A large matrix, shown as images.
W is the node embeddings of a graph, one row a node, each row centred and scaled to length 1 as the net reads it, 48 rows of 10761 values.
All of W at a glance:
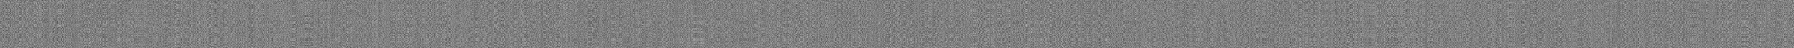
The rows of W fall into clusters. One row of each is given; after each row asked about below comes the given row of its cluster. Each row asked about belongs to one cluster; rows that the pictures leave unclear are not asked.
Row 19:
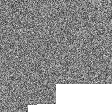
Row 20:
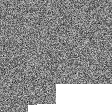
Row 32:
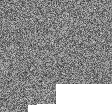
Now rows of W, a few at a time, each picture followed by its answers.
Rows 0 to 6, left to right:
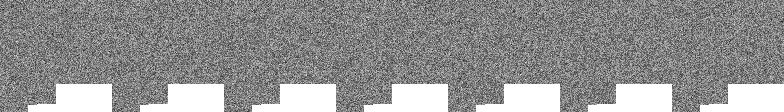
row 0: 19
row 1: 20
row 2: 20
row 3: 20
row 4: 19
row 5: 19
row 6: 32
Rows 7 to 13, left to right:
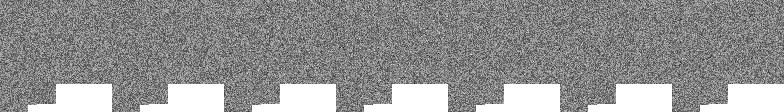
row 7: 19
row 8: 19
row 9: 20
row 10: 20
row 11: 20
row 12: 19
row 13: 20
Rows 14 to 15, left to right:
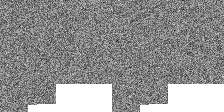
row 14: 19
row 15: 32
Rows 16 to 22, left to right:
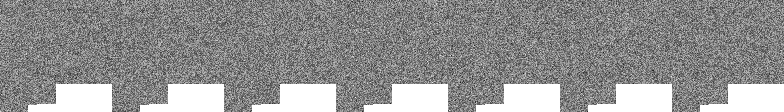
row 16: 32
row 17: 20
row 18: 19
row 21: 32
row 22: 32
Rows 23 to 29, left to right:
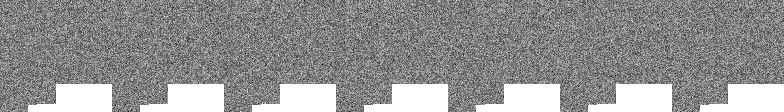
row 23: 32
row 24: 20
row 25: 20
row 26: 20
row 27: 19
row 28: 32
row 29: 32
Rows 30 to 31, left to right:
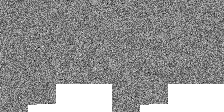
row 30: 19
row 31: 32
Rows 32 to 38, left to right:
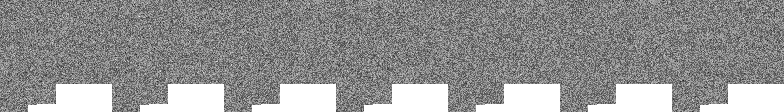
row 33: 20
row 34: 19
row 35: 20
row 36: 19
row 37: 19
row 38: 32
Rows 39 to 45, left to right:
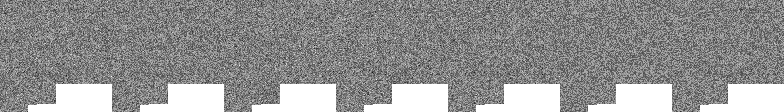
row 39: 32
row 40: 32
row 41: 19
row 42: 32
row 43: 32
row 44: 20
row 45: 32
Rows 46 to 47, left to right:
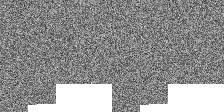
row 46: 19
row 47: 20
